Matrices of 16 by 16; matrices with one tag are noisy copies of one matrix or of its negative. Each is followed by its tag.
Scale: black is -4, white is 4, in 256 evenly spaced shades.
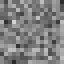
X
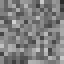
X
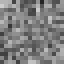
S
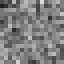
S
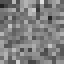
S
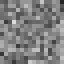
X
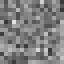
X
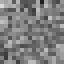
S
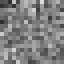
S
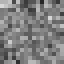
S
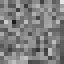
X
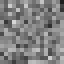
X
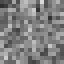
S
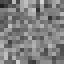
S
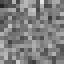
S
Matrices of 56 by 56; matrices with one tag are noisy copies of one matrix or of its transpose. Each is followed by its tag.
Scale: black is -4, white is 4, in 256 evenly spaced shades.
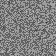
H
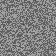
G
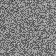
H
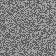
H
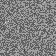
H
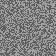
H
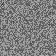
H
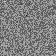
H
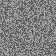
G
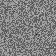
G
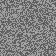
G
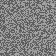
H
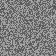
H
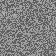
G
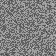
H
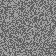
G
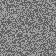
G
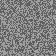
H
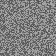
H
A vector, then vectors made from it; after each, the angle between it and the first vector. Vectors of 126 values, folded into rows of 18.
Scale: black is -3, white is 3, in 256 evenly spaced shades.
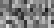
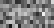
partly opposed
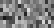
orthogonal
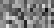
nearly parallel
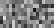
orthogonal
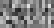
nearly parallel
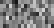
orthogonal
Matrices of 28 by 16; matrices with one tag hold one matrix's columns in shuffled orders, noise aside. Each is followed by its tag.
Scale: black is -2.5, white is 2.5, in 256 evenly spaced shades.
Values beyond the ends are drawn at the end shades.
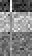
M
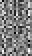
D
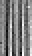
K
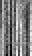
K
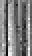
K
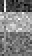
M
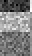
M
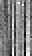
K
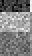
M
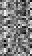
D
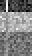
M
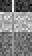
M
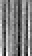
K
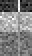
M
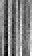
K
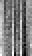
K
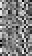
D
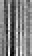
K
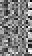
D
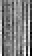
K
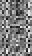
D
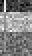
M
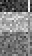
M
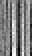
K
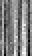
K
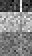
M
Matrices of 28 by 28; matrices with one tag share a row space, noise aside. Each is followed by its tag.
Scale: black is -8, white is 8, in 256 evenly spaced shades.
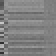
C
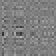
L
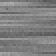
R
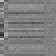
C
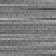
R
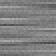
R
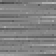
R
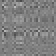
L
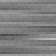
R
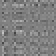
L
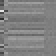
C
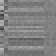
C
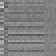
C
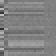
C
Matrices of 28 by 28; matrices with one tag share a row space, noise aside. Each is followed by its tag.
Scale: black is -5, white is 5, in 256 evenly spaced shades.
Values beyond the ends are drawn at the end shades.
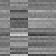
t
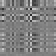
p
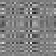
p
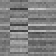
t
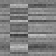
t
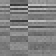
t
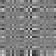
p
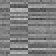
t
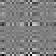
p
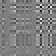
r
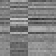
t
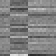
t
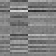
t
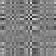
p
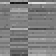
t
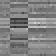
t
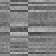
t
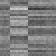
t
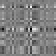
p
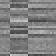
t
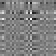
p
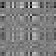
p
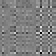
r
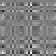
p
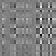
r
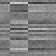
t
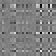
r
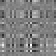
p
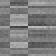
t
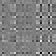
r
